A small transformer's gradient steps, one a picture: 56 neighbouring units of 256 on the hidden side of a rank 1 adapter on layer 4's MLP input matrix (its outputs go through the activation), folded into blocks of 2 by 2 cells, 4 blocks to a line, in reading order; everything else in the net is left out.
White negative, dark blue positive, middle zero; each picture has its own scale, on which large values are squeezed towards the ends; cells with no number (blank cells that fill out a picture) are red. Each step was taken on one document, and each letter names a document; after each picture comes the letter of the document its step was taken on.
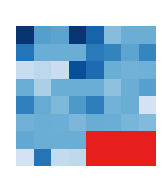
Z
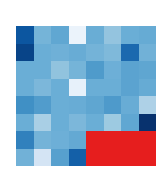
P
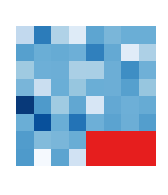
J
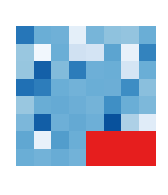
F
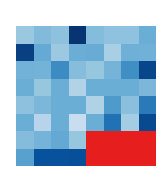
P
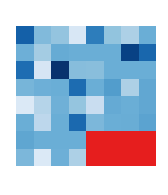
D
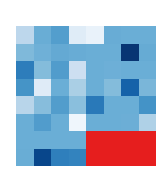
D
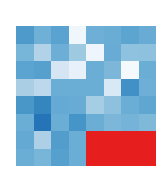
F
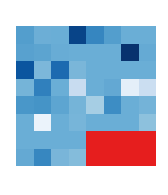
D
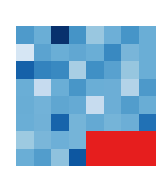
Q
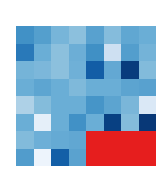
P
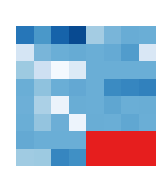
Z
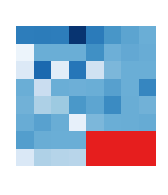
Z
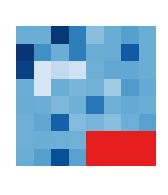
Q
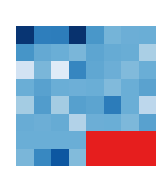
Z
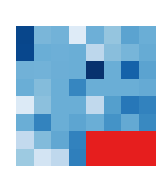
P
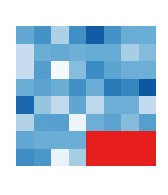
Z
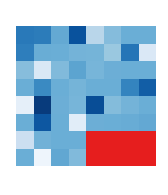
J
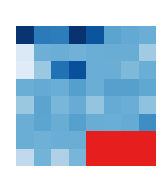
Z
